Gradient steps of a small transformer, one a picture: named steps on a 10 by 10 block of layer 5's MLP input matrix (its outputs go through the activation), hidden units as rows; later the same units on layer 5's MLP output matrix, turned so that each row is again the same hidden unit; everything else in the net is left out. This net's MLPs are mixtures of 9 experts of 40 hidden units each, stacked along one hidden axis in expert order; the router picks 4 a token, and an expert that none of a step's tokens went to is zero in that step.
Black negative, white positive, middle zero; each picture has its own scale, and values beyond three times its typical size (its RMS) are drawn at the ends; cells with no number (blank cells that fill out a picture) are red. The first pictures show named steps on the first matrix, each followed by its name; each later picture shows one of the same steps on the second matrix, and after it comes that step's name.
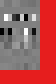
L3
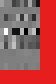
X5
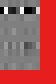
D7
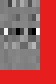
X5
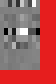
X5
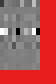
X5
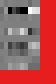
D7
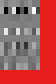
D7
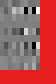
D7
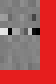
L3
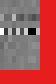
L3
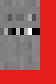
L3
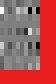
D7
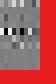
X5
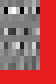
D7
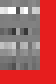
D7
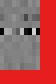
L3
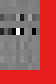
L3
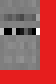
L3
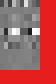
X5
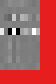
L3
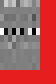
X5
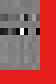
L3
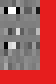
D7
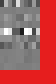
X5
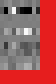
D7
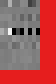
X5
